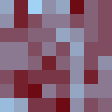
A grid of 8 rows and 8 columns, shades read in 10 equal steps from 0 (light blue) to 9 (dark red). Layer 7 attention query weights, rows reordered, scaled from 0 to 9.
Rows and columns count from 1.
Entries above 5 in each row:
3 4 3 4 2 6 3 4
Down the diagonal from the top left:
2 8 5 4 5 3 4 5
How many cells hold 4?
11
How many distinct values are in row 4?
3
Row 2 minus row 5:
-1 4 1 -4 -1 3 -1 3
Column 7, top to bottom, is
5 5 5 6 6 8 4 6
